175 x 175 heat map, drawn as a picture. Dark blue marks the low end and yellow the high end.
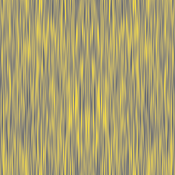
Mirror symmetry: left to right. Average level on the scale: 70%. Grain: streaks running down.
